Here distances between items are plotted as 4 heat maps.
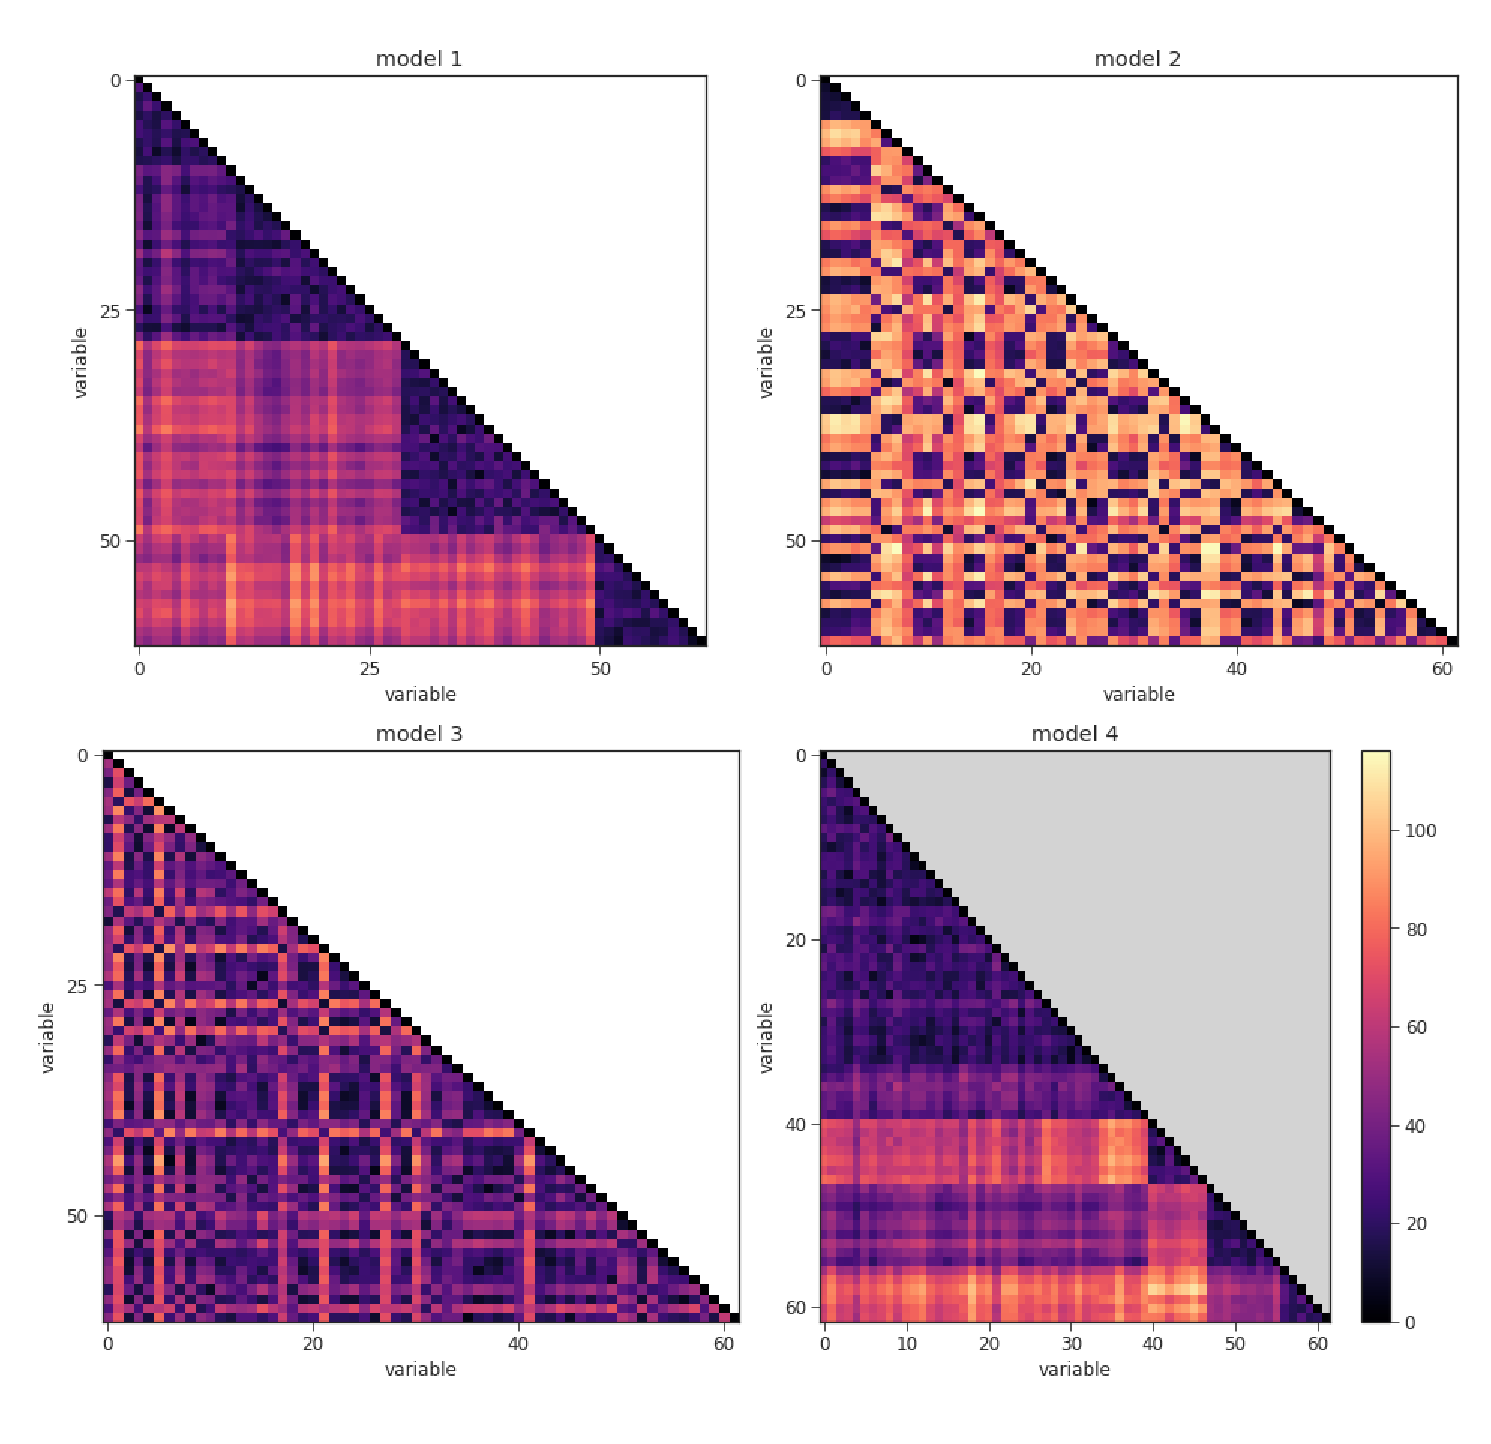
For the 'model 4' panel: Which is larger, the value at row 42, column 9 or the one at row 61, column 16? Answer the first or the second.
the second
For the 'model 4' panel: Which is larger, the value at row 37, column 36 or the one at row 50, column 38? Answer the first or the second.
the second
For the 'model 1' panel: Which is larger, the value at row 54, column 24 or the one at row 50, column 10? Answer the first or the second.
the second
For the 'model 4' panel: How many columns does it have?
62
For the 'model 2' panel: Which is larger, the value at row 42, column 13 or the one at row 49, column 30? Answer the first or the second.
the second
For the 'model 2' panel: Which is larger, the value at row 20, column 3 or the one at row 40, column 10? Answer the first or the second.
the second
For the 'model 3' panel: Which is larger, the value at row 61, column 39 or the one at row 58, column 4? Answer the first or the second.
the second
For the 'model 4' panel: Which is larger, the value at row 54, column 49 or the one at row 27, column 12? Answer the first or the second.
the second
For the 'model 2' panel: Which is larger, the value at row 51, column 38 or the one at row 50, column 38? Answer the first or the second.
the first
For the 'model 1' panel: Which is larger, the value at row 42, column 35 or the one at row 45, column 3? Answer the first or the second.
the second
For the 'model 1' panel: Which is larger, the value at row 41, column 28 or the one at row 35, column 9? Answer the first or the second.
the second
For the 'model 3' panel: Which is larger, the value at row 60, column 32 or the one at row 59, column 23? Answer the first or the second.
the first
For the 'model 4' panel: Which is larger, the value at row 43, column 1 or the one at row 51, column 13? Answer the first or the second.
the first
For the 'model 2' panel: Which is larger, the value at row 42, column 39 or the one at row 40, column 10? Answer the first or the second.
the second
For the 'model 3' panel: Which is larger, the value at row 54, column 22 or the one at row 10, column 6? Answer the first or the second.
the second
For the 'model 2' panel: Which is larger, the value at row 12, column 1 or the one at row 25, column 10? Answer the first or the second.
the first
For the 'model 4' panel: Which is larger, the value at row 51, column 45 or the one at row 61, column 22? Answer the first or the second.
the second
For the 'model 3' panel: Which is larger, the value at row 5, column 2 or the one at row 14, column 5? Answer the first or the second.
the first
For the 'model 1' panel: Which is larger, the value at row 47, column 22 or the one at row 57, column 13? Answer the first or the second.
the second
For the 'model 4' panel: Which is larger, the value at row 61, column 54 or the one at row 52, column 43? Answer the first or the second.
the second
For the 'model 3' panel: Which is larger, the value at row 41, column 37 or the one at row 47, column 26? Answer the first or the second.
the first
